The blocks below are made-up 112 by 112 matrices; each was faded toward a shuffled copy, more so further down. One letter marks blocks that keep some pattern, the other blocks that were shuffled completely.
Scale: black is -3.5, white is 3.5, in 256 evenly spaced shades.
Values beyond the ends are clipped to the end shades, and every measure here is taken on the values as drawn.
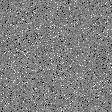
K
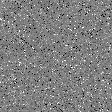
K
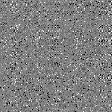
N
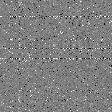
N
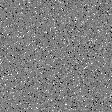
K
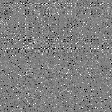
N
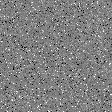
K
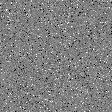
K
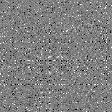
N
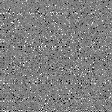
N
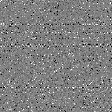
N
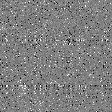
N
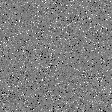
K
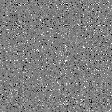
N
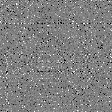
N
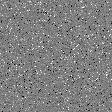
K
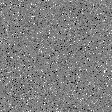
K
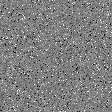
K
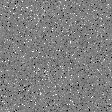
K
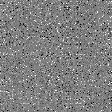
N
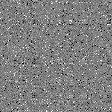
N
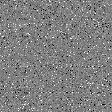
N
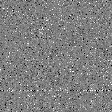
N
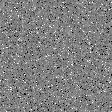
K
